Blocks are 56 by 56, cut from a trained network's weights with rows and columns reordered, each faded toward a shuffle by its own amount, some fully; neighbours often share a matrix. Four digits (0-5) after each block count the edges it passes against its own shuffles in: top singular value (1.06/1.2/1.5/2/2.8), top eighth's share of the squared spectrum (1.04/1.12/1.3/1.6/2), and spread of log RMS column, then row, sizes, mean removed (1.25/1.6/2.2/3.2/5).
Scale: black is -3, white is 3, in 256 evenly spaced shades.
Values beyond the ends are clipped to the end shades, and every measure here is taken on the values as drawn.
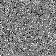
0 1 0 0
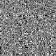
3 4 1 2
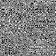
3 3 1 2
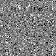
3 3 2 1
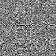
3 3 1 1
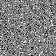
0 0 0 0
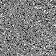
2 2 0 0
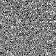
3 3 1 0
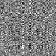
4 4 2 2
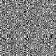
4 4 2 2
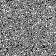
0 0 0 0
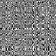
4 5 3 2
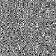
3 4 2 1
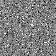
2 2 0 0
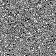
1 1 0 0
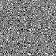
3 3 1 2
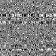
4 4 1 3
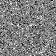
1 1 0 0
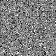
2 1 0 0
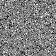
0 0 0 0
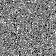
1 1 0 0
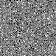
2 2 0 0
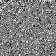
3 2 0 1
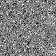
2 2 0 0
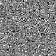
3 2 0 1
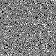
3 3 0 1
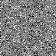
3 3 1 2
